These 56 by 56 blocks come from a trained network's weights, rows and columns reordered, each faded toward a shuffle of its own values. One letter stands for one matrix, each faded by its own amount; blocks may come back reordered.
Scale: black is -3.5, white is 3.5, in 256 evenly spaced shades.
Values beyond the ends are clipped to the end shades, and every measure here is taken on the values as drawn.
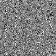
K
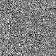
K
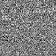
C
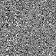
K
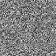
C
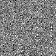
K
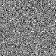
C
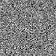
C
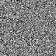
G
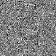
K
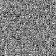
C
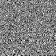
C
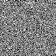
G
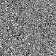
K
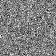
G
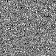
G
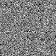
G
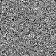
C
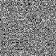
C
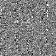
K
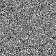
G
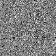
K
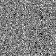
K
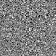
C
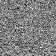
G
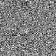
C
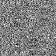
C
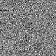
C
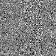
K
